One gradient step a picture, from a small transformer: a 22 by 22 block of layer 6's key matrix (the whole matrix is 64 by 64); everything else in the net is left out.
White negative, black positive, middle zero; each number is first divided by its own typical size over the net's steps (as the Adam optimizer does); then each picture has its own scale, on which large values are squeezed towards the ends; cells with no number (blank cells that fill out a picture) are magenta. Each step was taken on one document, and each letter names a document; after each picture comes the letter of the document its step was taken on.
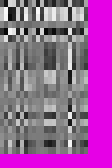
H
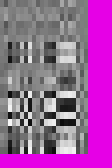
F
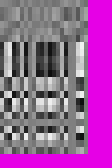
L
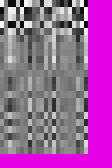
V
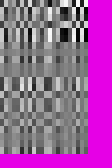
V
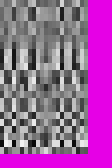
H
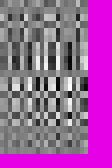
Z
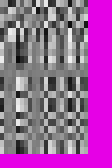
V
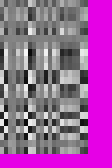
H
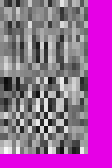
F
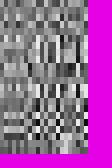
F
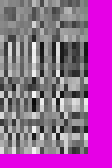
L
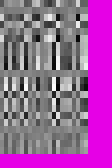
Z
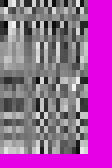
F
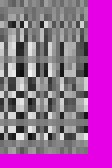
L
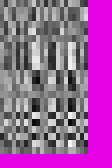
H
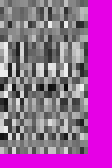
L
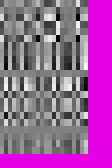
Z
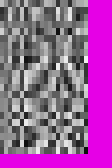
H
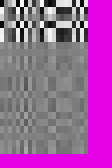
V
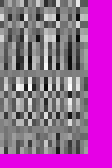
Z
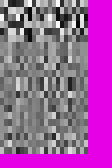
V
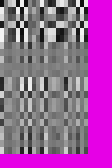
V
